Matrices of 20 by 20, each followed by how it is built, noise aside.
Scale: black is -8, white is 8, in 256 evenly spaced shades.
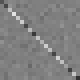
diagonal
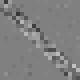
banded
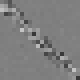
banded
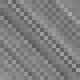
Toeplitz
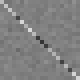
diagonal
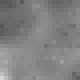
smooth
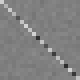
diagonal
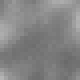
smooth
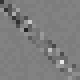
banded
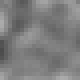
smooth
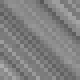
Toeplitz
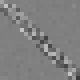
banded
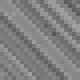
Toeplitz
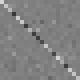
diagonal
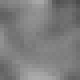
smooth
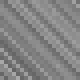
Toeplitz
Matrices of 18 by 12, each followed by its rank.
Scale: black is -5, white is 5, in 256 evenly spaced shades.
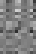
two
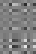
one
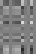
one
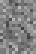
full rank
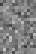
full rank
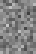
full rank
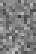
full rank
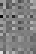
two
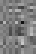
two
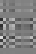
one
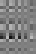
one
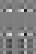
one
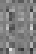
two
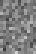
full rank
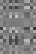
two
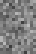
full rank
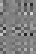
two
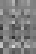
two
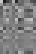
two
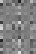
two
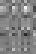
two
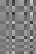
one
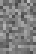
full rank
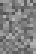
full rank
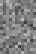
full rank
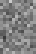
full rank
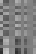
one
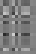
one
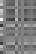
one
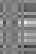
one
